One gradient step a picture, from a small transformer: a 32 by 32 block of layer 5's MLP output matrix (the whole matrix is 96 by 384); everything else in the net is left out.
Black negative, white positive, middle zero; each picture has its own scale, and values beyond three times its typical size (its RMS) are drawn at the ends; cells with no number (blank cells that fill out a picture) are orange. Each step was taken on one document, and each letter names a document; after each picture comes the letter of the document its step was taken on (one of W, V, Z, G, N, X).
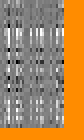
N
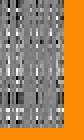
N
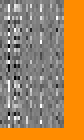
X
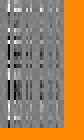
X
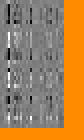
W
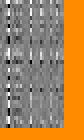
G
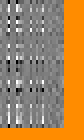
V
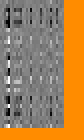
W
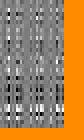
N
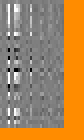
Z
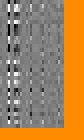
Z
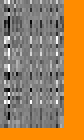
W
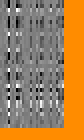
N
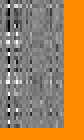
W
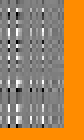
V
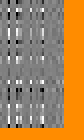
V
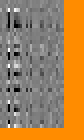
Z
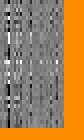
W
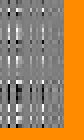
V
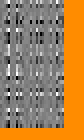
N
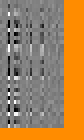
Z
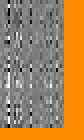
W
